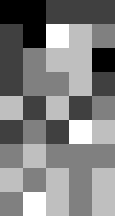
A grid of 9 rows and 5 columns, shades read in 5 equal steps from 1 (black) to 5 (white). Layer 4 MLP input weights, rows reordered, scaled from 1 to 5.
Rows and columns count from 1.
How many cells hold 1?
4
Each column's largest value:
4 5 5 5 4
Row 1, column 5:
2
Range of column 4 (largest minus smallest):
3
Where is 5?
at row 2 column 3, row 6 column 4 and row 9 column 2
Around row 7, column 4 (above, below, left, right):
5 3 3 3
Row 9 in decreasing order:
5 4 4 3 3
